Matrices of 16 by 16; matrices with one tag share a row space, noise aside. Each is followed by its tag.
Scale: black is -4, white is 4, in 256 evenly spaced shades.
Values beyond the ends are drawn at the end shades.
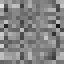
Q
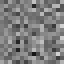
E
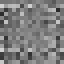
Q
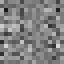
Q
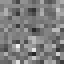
E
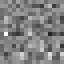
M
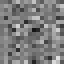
E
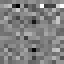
E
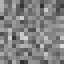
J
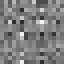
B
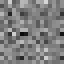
J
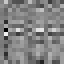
M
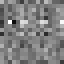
J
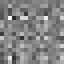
J
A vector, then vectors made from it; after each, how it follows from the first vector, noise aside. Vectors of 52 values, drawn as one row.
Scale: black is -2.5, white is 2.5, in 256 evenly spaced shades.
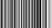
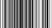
sign-scrambled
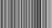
shrunk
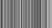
shrunk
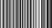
negated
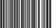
sign-scrambled
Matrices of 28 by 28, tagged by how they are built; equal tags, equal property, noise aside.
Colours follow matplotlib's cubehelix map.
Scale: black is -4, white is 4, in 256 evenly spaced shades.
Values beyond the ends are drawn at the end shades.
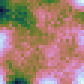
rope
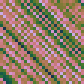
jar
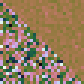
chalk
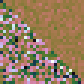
chalk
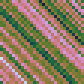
jar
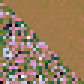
chalk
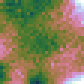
rope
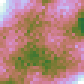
rope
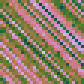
jar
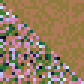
chalk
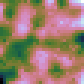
rope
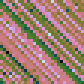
jar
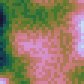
rope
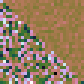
chalk
